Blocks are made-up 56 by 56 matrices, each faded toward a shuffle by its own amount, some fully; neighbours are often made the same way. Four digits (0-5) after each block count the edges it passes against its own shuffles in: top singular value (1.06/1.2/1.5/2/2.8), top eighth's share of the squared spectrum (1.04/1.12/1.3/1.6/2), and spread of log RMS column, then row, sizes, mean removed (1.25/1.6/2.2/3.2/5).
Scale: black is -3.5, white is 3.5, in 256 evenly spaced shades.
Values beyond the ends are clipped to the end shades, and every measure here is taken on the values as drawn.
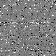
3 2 0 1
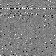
4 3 0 2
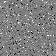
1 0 0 0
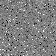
0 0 0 0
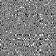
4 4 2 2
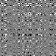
4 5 3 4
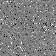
2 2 0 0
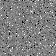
1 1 0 0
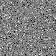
2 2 0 0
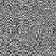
4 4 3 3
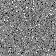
0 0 0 0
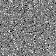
2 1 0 0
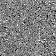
2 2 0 0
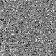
3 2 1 1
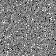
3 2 0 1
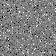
0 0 0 0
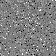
2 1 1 0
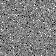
0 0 0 0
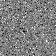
0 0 0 0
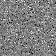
0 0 0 0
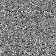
1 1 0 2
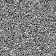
0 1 0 0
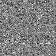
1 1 0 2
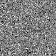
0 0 0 1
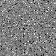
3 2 0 0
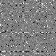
4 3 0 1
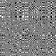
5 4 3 3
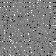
4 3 2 1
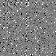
3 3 2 1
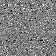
2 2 0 2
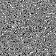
2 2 0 2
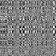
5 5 3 3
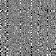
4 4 3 1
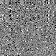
3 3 1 2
